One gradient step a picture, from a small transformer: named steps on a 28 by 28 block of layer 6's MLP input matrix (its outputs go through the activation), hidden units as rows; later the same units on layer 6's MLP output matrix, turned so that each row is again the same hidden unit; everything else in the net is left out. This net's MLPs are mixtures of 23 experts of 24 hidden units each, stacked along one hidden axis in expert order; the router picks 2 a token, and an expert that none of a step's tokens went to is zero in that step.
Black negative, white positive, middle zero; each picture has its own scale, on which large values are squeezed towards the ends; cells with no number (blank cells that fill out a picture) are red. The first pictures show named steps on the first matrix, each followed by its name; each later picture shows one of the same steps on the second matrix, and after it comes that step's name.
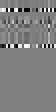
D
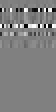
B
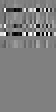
B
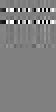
D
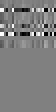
B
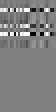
B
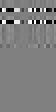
D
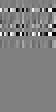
B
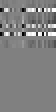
B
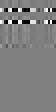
D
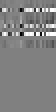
B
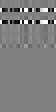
D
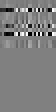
B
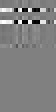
D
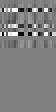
B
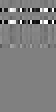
D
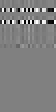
D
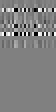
B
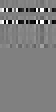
D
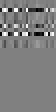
B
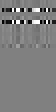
D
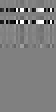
D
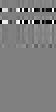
D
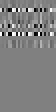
B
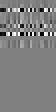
B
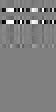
D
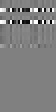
D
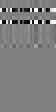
D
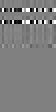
D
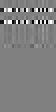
D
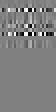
B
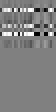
B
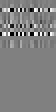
B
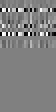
B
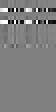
D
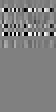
B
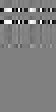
D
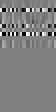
B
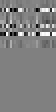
B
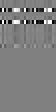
D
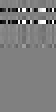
D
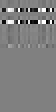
D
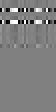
D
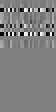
B
